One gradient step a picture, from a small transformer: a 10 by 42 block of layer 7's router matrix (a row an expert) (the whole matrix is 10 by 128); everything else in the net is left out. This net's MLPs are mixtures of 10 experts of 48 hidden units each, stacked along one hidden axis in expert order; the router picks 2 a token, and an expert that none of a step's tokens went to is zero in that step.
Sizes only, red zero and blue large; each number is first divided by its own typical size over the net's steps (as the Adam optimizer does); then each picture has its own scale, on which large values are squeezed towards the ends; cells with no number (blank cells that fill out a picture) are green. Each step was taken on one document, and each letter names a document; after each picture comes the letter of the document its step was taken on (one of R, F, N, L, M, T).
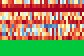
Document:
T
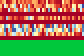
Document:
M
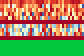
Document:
M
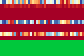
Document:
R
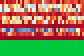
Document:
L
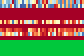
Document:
R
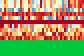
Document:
L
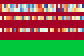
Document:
M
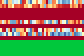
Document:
R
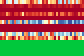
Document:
R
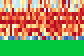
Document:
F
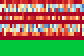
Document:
M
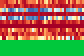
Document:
L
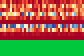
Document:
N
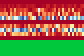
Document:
M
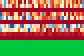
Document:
N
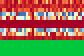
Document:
F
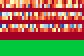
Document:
N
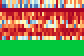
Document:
T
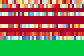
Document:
T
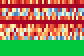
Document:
F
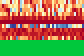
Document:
T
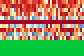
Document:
L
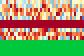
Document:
F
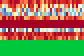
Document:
F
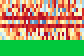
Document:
F
